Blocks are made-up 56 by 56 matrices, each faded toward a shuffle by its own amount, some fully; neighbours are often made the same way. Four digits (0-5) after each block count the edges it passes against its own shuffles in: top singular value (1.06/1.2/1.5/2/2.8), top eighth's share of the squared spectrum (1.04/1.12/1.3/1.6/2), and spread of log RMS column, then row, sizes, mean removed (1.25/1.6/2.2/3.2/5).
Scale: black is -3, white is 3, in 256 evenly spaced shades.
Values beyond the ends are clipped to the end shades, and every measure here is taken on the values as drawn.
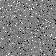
0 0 0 0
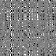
4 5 3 2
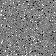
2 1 0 0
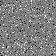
0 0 0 0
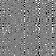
4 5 3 2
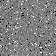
0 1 0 0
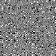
3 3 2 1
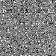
3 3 1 1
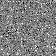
0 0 0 0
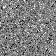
0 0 0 0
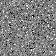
0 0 0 0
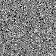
0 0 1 0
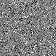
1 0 0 0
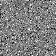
0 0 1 0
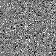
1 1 1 0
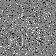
2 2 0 0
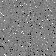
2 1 0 0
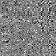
4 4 2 2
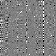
4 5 3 1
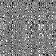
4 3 2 1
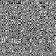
4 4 2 2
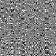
4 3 2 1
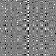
5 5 3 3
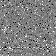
2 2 0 1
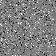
0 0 0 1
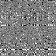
4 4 1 3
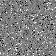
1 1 0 0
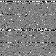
4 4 0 3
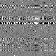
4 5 1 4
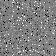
0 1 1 0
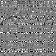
4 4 2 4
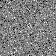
0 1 0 0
